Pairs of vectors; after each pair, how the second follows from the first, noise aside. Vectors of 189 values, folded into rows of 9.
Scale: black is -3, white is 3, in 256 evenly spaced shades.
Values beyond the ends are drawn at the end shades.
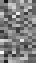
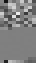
partly zeroed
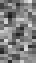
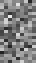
sign-scrambled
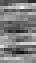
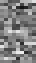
sign-scrambled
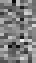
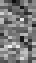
sign-scrambled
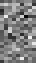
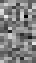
sign-scrambled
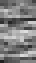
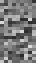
sign-scrambled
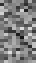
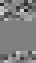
partly zeroed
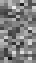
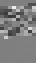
partly zeroed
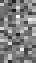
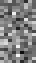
reversed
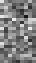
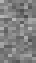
shrunk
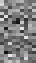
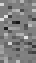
partly zeroed
